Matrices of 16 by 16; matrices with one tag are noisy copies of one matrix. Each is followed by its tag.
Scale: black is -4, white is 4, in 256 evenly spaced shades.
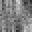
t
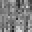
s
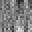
s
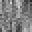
t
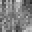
t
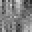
t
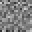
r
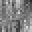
t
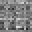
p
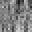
s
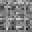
p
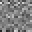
r
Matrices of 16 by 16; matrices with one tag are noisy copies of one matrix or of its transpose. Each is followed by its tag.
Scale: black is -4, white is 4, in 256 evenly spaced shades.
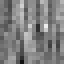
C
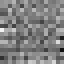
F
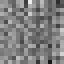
F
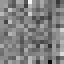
F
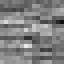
C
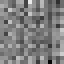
F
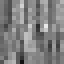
C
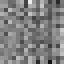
F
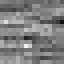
C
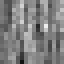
C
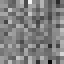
F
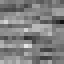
C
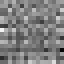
F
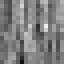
C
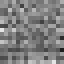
F
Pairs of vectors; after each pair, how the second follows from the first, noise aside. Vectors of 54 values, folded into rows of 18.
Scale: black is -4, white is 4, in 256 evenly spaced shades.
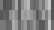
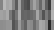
negated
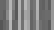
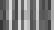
scaled up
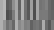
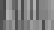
negated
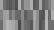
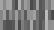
sign-scrambled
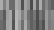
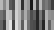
scaled up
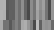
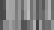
negated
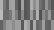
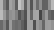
sign-scrambled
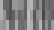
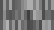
sign-scrambled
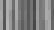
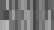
sign-scrambled
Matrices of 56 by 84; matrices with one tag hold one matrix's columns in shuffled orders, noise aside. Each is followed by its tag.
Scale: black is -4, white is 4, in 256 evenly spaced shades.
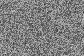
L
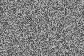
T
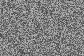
T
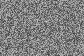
L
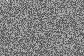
T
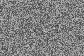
L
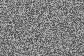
T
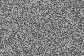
T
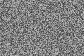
L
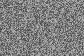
L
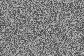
L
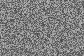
T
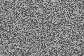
T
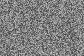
L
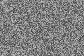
L
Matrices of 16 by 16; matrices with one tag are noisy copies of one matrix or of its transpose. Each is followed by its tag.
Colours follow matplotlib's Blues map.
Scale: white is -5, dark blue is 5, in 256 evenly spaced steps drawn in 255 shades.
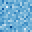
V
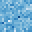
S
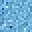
V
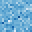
S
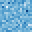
V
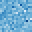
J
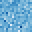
J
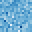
J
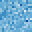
J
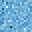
V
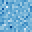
V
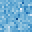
S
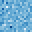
V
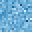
J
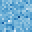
S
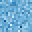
J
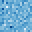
V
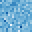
J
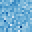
J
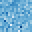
J
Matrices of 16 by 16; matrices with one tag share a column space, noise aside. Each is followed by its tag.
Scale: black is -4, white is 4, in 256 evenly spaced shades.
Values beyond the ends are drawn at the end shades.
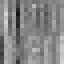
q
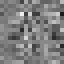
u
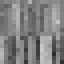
q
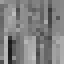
q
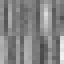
q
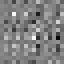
u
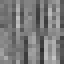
q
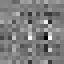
u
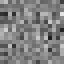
u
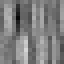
q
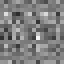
u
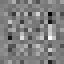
u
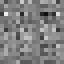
u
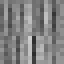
q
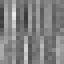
q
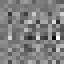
u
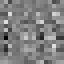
u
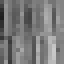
q
